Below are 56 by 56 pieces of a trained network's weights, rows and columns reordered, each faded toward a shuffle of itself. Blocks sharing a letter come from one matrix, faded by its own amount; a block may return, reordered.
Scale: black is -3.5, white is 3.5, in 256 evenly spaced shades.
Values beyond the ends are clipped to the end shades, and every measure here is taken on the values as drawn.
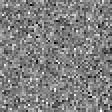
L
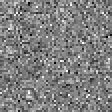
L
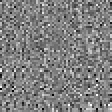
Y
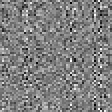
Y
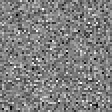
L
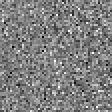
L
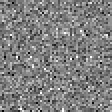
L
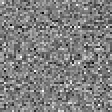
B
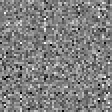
B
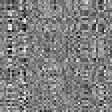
Y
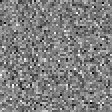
L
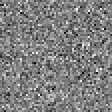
L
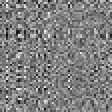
Y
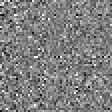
B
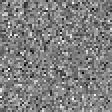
L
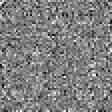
B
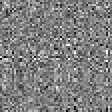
Y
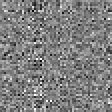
Y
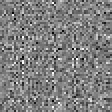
Y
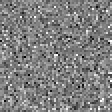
L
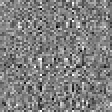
Y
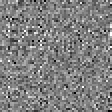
B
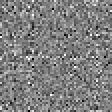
B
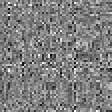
Y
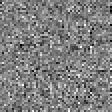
B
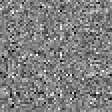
B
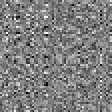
Y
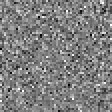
L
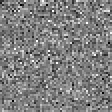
L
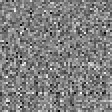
B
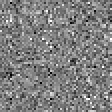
B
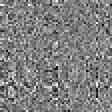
Y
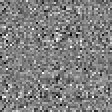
B
